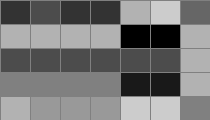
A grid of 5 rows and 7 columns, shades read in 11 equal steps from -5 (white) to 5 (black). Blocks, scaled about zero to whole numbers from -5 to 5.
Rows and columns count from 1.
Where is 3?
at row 1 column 1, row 1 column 3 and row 1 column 4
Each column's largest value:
3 2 3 3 5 5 1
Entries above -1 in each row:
5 2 6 6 1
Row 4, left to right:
0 0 0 0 4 4 -2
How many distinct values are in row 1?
5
